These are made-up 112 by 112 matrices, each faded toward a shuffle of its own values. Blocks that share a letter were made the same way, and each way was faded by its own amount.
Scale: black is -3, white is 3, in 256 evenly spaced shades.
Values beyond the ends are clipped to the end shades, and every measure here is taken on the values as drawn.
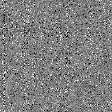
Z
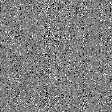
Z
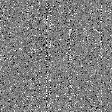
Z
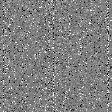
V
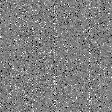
V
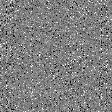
V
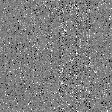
V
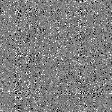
Z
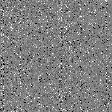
V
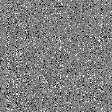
Z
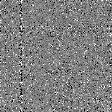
Z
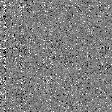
Z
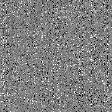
Z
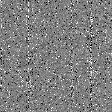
V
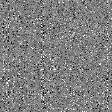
Z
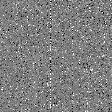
V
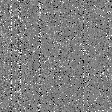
V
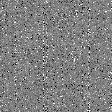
V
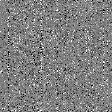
Z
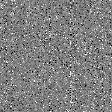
V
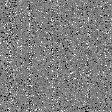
V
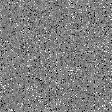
V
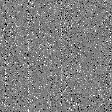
V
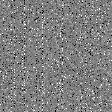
V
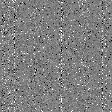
V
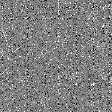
Z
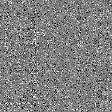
Z
